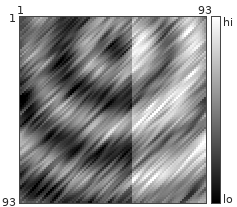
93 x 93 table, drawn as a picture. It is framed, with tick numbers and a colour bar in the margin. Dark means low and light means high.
Average level on the scale: 50%. Mirror symmetry: none. Seam: vertical, 60% of the way across, the right part higher. Rings: centred on the top middle.
